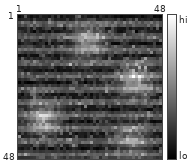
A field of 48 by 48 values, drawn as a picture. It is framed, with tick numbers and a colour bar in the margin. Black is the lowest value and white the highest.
Overall the values sit about 30% of the way up the scale. Stripes running across repeat 11 times from top to bottom. Four bumps rise from the field. No seam splits the table.
